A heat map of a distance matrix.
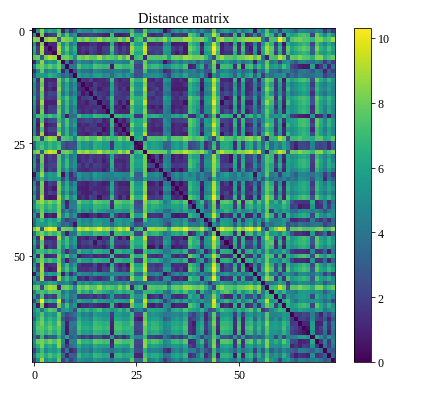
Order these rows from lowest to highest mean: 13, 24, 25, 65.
13, 25, 65, 24
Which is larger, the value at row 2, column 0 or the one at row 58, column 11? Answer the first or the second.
the first
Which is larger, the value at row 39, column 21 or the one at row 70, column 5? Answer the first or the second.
the first
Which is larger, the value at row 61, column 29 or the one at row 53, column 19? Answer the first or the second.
the second
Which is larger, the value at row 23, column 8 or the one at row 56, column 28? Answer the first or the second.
the first
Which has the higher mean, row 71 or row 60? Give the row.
60
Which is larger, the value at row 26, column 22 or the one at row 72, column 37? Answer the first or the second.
the second
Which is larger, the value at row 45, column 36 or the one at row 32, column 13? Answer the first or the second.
the first
